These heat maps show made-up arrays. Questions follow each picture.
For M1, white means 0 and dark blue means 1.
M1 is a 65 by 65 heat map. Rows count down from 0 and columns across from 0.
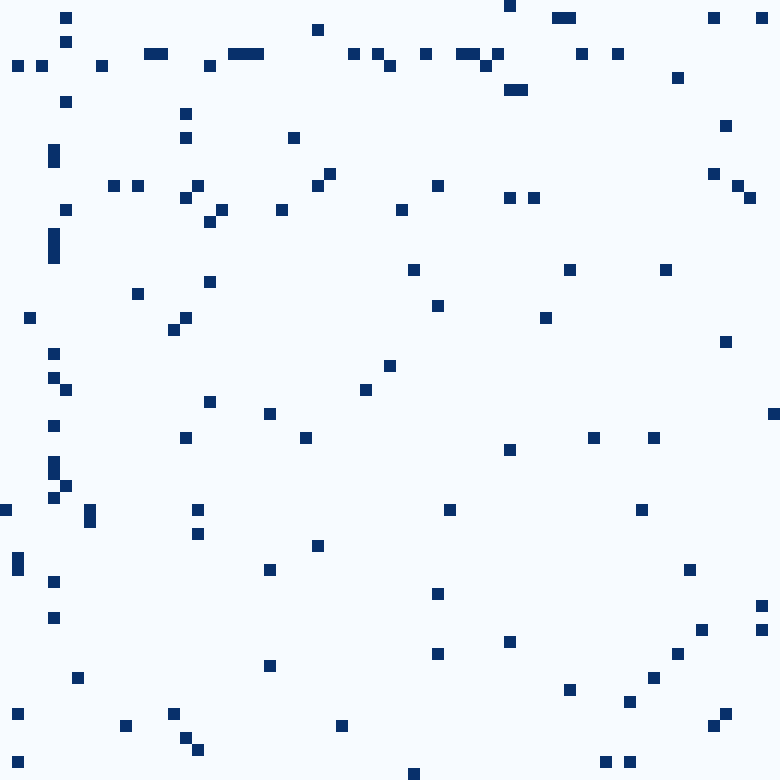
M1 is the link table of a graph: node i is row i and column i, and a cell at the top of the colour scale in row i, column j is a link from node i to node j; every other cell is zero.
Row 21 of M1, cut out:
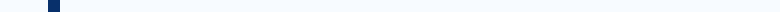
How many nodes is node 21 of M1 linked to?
1
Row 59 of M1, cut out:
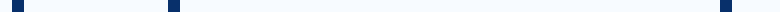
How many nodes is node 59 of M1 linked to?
3
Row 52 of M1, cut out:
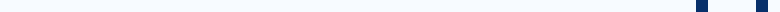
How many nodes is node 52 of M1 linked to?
2
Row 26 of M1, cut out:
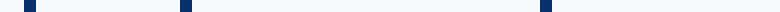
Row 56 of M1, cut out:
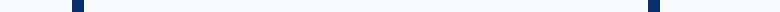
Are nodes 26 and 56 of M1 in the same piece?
yes
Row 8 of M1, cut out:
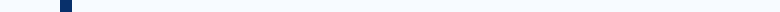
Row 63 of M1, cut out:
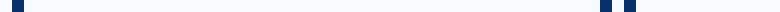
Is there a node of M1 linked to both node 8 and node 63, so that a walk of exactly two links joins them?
no
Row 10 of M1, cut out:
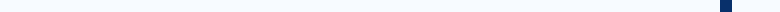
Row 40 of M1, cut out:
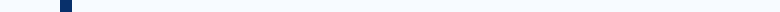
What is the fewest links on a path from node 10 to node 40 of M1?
5
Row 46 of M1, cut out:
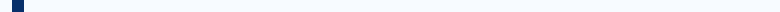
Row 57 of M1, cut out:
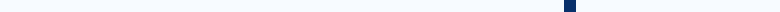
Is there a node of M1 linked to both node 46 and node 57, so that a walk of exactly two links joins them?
no
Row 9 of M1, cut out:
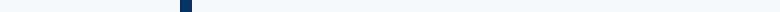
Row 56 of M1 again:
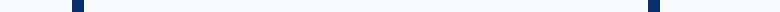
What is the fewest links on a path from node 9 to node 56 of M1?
4
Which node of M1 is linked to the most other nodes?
node 4
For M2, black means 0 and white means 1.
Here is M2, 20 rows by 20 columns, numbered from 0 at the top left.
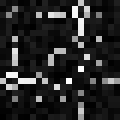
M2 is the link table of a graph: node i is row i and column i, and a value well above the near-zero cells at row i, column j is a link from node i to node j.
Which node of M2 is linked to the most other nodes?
node 13
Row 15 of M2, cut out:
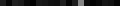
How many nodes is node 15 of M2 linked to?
1
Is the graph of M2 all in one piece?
no
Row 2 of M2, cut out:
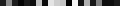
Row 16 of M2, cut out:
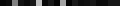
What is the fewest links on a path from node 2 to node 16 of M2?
1
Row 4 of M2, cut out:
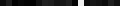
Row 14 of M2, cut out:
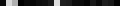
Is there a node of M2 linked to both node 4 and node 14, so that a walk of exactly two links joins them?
no
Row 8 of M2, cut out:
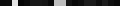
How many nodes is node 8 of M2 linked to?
3
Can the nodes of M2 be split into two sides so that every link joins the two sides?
no
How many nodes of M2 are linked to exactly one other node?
10
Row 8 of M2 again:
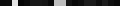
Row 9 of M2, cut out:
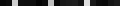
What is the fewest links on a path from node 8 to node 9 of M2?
1
